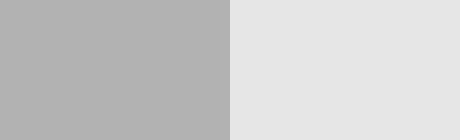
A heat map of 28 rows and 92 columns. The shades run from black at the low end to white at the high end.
The table splits into one row of 2 panels. Panel 1,1: high, flat. Panel 1,2: very high, flat.
